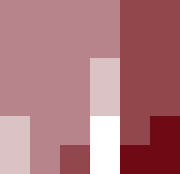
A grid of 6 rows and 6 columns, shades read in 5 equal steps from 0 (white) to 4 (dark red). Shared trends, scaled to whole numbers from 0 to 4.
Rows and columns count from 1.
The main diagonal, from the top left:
2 2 2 1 3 4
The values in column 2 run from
2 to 2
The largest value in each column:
2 2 3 2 4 4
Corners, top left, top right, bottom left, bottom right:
2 3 1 4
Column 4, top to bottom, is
2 2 1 1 0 0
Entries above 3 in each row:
0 0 0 0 1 2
